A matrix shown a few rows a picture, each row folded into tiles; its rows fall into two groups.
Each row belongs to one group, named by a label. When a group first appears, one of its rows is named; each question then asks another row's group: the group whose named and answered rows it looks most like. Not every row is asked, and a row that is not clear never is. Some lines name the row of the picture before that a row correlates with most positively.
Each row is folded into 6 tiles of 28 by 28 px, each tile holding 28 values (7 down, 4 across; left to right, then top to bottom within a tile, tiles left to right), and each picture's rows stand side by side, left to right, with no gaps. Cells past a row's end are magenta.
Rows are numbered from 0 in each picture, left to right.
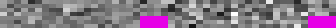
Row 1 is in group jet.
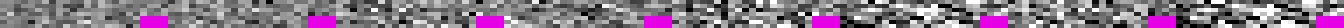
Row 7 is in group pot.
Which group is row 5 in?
pot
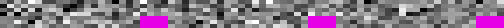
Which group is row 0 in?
jet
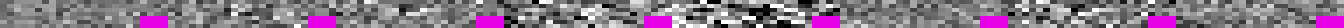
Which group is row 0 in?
jet
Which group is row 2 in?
jet
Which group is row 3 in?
pot
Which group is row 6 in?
jet
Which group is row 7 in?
pot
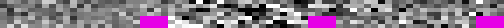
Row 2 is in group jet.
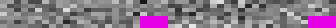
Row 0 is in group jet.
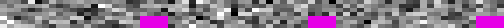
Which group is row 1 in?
jet
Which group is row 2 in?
jet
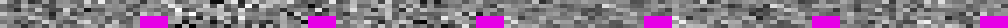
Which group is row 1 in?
pot
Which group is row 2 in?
jet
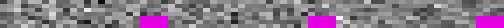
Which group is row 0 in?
jet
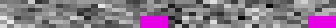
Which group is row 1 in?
pot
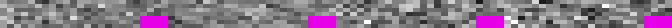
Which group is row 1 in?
pot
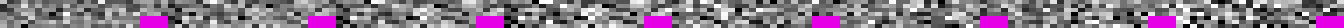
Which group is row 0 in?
jet
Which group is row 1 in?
pot
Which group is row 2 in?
pot
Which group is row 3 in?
pot
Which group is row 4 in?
jet
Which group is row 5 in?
jet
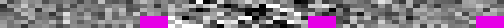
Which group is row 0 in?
jet
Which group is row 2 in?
pot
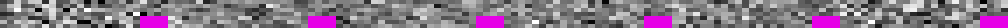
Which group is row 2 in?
pot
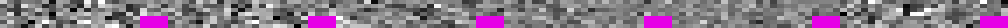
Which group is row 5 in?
jet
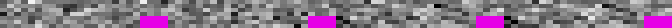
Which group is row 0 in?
jet
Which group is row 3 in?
pot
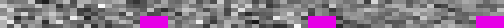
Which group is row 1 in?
jet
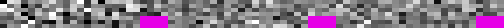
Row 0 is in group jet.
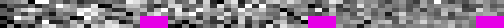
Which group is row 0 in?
pot
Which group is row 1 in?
pot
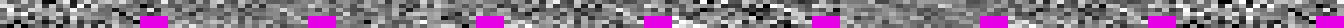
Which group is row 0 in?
pot
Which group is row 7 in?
pot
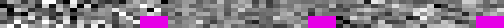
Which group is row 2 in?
pot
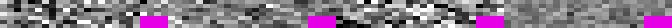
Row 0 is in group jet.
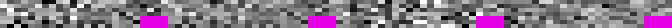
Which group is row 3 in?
pot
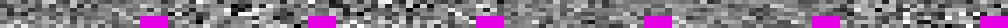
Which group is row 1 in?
jet
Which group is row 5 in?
jet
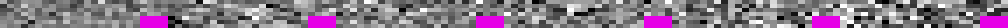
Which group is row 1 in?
pot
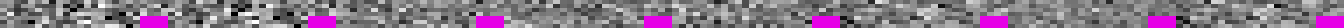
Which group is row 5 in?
pot
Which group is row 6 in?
jet
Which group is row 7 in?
pot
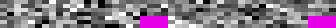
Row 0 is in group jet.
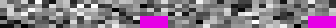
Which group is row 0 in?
pot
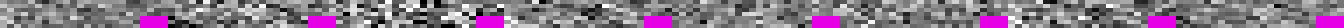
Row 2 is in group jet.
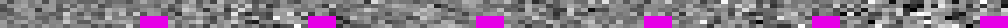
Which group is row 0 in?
jet
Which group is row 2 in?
pot
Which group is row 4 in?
jet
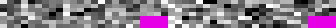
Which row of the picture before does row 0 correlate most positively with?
3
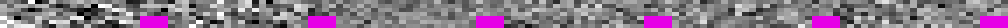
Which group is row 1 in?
jet
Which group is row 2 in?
jet
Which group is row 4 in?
jet
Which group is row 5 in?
pot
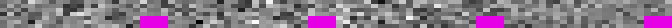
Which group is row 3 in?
pot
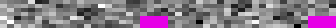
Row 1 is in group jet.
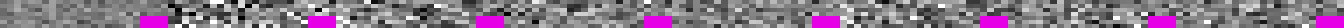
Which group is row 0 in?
jet
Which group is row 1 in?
pot
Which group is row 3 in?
jet
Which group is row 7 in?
jet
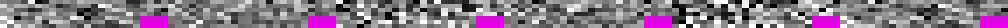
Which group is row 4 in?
pot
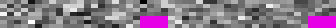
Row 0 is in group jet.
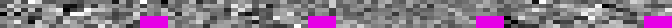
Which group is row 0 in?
jet
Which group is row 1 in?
jet
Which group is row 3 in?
pot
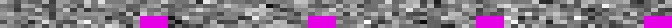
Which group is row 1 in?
pot
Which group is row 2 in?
jet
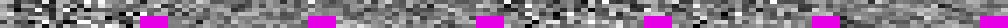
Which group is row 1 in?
jet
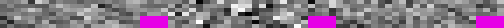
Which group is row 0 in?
pot
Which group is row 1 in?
jet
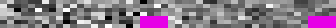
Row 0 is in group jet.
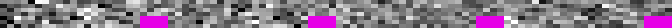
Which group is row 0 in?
pot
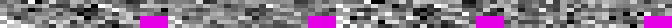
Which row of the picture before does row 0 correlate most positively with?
3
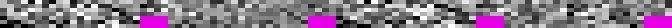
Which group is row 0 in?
pot
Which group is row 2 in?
pot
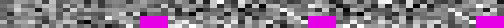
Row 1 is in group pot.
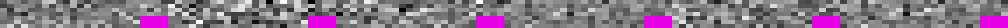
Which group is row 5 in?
jet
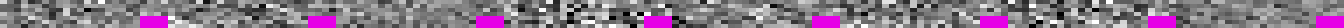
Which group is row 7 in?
pot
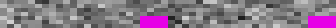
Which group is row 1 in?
pot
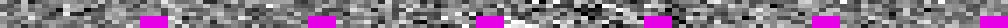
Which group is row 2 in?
jet
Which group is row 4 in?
pot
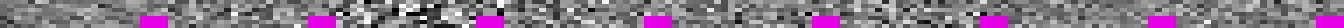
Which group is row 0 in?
pot
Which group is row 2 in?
jet
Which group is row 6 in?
pot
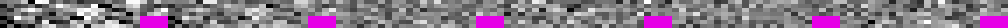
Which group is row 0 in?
pot
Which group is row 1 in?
pot
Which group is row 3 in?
jet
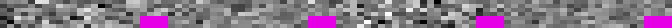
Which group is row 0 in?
pot
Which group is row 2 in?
jet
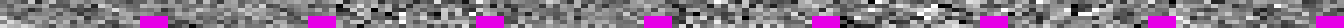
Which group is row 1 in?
pot
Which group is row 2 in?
jet
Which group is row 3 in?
pot
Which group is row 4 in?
pot
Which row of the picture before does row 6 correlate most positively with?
1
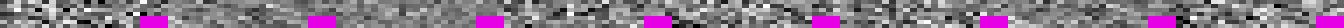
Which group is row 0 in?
jet
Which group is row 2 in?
jet
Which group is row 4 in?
pot
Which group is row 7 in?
pot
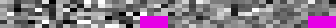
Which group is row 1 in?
jet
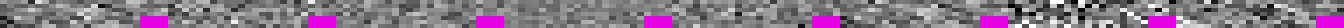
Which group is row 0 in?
pot
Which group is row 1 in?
jet
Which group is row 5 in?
pot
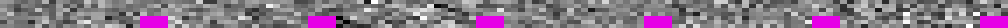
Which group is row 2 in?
pot
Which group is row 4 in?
pot
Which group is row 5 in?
jet
